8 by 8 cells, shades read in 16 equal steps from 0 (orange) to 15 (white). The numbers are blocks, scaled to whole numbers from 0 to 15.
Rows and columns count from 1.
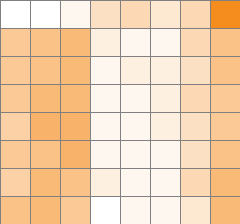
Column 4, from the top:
11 13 14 14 14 14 13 15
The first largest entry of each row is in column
1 5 4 4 4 4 5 4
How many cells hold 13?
6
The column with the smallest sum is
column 8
